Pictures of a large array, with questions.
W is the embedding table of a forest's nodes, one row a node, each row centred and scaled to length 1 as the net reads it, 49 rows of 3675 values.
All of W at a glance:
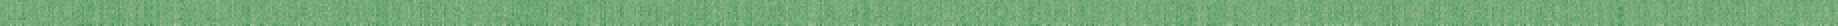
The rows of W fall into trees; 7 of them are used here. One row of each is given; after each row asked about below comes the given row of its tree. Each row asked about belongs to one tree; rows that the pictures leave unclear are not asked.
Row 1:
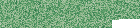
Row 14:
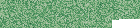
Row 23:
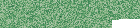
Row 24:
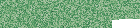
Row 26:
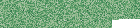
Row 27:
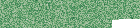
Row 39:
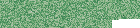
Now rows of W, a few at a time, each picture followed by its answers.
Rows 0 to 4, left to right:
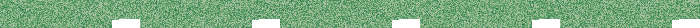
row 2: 39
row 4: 1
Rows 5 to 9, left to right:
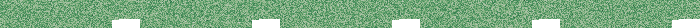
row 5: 24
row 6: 14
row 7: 27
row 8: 24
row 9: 27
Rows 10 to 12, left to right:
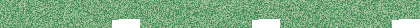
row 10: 26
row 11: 1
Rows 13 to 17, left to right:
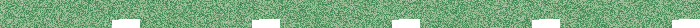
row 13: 23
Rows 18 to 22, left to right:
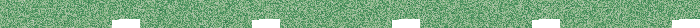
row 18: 23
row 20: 26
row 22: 23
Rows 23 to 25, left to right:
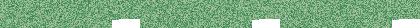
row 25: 26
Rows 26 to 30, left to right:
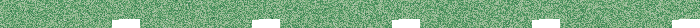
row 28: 24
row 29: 24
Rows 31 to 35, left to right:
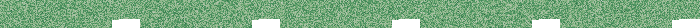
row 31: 26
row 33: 23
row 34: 14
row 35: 39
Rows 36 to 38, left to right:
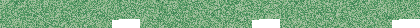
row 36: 39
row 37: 24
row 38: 39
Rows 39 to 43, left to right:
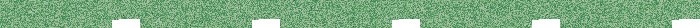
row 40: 39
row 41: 27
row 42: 23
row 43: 24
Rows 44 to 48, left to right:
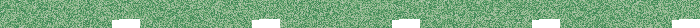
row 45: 24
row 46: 1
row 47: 14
